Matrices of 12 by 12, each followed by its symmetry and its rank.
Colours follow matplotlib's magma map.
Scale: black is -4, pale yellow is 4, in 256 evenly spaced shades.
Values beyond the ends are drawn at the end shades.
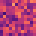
antisymmetric, full rank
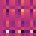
neither, rank one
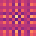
symmetric, rank one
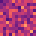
symmetric, full rank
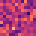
antisymmetric, full rank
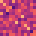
symmetric, full rank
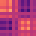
symmetric, rank one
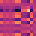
neither, rank one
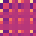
symmetric, rank one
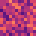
antisymmetric, full rank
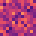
symmetric, full rank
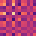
symmetric, rank one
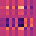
neither, rank one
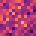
symmetric, full rank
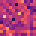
antisymmetric, full rank
